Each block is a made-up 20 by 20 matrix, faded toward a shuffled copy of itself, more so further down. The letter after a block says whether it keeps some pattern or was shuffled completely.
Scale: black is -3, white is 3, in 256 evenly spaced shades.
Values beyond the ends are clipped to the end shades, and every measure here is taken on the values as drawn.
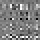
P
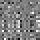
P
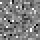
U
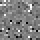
U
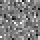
U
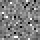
U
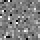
U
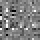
P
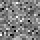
U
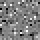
U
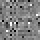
P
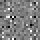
P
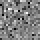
U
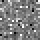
U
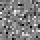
U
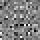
P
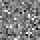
U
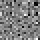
P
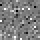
U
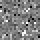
U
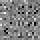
P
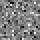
U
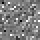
U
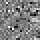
P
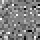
P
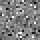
U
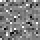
P
